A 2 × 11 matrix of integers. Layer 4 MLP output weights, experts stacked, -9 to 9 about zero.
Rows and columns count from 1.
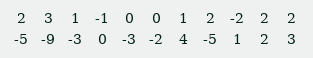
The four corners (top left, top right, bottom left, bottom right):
2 2 -5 3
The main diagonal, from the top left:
2 -9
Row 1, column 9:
-2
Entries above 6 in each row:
0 0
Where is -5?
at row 2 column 1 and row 2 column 8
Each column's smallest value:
-5 -9 -3 -1 -3 -2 1 -5 -2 2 2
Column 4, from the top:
-1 0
